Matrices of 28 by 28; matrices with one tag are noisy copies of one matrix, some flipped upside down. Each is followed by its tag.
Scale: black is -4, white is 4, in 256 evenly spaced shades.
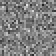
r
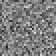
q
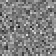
q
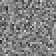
q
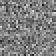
r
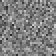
q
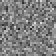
q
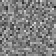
q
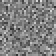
q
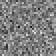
q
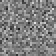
q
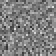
q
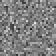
q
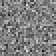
r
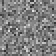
r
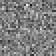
r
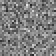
r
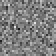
q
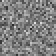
q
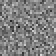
q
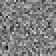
q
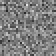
r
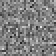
r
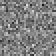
r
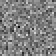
q
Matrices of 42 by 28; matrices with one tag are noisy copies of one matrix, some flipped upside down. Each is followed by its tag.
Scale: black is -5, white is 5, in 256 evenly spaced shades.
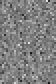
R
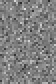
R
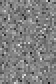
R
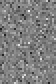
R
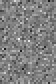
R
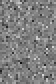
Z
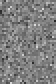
Z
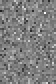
R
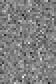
R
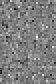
Z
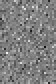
R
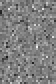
Z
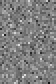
R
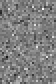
Z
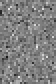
Z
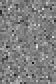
Z
